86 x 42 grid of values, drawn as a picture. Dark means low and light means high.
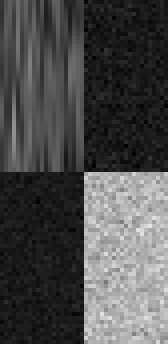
It is made of 2 by 2 panels. Panel 1,1: low, streaked downward. Panel 1,2: very low, fine-grained, faint in contrast. Panel 2,1: very low, fine-grained, faint in contrast. Panel 2,2: high, fine-grained.
